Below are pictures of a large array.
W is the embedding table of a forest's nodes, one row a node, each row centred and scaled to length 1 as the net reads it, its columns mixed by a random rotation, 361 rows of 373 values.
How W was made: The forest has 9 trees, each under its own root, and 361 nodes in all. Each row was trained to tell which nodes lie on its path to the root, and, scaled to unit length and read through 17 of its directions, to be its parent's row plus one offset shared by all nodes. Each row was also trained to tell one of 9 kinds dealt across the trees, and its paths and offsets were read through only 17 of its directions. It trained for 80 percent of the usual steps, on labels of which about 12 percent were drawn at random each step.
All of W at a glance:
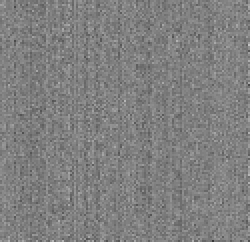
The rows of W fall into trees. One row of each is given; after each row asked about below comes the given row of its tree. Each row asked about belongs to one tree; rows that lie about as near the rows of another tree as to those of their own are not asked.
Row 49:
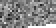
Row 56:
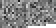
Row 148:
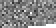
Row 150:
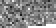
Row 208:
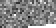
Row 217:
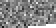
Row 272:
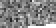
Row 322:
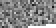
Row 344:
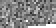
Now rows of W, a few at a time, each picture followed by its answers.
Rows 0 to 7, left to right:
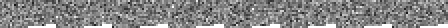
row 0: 322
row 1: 272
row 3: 56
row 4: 150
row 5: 272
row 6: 217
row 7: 217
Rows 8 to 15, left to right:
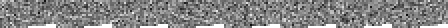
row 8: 150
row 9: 272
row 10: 217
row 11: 150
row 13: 208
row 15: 272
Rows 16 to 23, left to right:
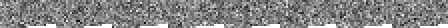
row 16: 344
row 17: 344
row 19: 217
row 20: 56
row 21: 150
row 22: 56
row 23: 217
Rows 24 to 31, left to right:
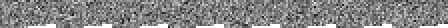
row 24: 49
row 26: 322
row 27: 208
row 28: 150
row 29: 344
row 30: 322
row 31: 344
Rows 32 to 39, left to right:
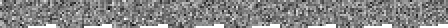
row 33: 148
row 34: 150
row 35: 49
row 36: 322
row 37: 217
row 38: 150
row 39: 56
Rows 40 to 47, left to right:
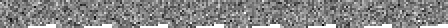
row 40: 150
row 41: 150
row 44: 217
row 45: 148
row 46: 217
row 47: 148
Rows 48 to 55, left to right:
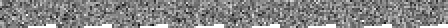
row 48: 272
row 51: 56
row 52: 56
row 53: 217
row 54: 344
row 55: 344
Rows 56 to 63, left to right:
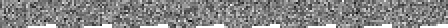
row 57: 344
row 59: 49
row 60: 344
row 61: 56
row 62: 344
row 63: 272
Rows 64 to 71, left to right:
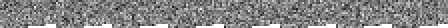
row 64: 272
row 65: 150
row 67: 322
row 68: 217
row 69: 56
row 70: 150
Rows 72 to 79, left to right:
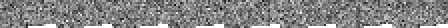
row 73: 49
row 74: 49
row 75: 148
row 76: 49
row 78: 344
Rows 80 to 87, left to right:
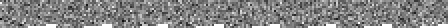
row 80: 150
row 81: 56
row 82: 272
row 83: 150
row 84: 217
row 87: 150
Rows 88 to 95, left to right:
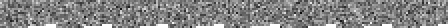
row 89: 208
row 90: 322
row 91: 49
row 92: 56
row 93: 208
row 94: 148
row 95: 272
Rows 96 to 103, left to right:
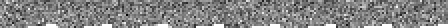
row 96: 150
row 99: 272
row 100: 49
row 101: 150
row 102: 217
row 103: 56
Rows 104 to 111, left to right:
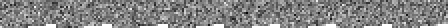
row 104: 272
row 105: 322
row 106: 344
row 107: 217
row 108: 150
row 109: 272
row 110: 344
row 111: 272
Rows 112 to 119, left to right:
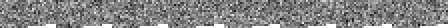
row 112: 56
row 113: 49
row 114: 56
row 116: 150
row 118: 56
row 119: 49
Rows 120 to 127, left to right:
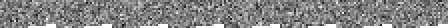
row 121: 150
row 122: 217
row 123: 322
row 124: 148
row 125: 217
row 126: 56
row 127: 322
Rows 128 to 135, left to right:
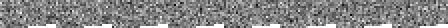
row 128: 217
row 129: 217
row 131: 148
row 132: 322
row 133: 56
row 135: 322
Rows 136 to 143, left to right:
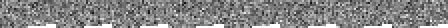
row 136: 150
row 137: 272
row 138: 272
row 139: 150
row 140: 217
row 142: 344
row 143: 56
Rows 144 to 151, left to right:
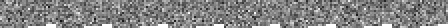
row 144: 344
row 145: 148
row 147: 217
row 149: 49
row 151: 150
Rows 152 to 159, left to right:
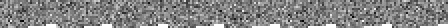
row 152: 344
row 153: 272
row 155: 272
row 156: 208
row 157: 344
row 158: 344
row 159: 217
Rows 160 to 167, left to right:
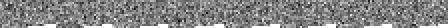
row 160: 150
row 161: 208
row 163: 56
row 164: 56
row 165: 272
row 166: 322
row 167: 56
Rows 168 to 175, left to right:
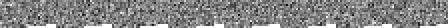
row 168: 208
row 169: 322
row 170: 217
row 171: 272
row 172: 272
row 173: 272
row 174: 217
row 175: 148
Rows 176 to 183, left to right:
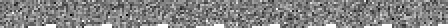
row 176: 217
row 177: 272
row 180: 56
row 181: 49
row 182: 150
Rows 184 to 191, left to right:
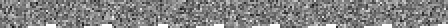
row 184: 56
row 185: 49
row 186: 56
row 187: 56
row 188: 322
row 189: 322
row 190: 56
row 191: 56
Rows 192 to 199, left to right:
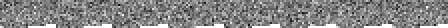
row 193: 150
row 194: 217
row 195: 56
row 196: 217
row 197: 272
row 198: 344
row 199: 272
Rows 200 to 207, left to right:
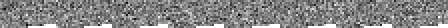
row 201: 322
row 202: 272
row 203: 148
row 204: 148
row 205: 322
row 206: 344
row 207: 272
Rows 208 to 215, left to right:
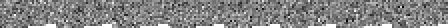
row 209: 344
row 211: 272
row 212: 217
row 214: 322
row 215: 272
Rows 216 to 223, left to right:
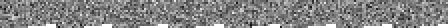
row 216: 272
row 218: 56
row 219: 56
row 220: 148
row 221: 322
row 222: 56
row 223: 49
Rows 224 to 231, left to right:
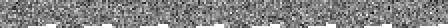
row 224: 56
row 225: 322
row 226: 344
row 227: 272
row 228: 56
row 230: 148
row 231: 49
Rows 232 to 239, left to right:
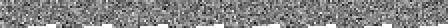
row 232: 150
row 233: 322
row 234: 148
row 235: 322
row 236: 322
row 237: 322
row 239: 56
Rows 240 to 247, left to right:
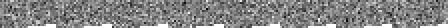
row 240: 150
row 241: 56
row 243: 217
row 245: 56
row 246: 217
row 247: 208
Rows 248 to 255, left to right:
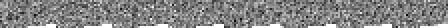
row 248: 344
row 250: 56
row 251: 150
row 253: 344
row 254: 56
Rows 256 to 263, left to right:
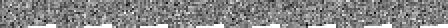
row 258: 217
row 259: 217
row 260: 150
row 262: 150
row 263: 148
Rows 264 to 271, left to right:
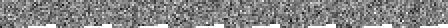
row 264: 217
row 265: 148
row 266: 56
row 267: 150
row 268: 217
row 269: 217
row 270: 49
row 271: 344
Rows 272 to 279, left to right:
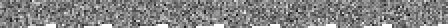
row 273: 217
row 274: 344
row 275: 272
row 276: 217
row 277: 56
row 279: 272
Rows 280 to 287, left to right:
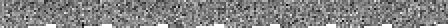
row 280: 150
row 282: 150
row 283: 272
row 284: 56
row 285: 217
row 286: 217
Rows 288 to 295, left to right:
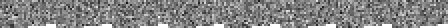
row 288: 272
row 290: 272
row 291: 272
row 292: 344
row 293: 56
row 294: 322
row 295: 217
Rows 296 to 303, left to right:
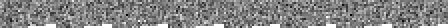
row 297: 272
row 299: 150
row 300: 217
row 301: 272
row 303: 56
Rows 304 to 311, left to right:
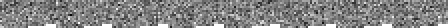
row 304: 272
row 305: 272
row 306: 322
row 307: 56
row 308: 150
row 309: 272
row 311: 272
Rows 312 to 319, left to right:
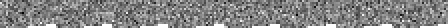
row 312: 150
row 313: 208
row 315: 322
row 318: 56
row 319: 49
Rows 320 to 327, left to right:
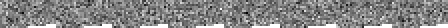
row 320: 150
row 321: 322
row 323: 56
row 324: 150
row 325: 217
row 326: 272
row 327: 272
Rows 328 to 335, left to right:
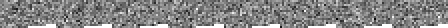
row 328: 56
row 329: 344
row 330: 217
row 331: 344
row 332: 217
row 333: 217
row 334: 148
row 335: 272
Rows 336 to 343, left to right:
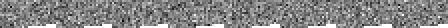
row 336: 217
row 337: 272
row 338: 217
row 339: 272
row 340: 344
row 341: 322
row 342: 56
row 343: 217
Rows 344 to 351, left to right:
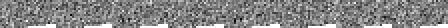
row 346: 217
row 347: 217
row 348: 322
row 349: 208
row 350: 56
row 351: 217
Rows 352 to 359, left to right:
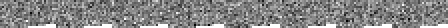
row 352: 344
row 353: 150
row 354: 272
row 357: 272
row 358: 56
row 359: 208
